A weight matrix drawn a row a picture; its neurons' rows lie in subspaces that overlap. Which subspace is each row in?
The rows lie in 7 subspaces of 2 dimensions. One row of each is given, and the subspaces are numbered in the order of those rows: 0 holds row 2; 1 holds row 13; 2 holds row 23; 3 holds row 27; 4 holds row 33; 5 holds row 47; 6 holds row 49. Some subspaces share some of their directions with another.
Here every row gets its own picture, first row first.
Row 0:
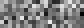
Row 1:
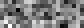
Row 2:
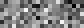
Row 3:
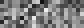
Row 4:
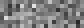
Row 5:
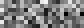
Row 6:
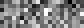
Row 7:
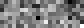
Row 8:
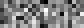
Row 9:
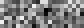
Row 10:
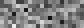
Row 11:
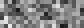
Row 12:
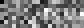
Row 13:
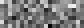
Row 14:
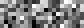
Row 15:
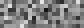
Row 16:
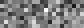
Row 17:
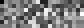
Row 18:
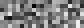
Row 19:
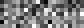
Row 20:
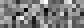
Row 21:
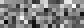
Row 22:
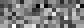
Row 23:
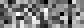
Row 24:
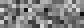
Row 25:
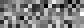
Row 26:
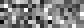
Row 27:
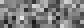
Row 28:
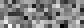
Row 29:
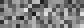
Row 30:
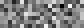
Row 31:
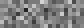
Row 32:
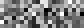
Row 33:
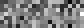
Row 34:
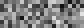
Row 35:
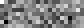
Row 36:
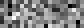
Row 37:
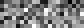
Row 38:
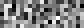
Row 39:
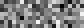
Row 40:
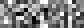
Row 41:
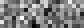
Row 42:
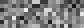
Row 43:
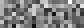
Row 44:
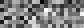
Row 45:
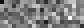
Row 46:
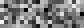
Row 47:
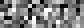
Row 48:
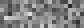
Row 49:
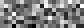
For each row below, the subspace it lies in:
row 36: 1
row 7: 0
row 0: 4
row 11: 3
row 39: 4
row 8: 2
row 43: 6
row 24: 6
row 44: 5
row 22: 6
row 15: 5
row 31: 2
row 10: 6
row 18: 1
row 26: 6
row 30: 4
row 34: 4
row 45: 0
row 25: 4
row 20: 2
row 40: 2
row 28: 3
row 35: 2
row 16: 3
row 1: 3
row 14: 3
